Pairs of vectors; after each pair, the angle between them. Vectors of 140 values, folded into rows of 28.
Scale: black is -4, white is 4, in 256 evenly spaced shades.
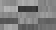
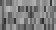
partly aligned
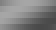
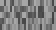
orthogonal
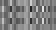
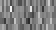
partly opposed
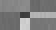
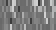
orthogonal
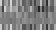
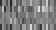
nearly opposite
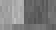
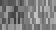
partly opposed
